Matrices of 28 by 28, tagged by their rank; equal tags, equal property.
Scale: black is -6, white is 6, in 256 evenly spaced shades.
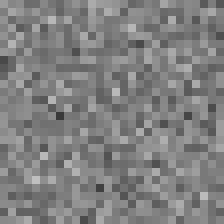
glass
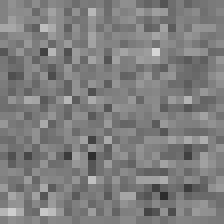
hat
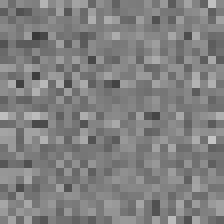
hat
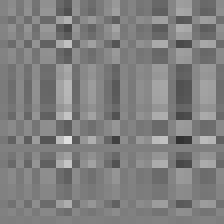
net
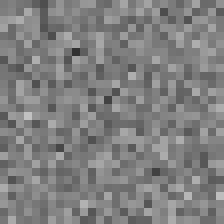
glass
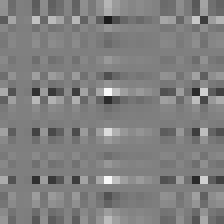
net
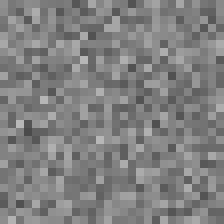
glass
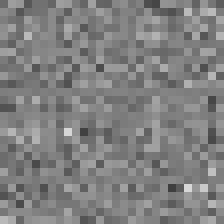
hat
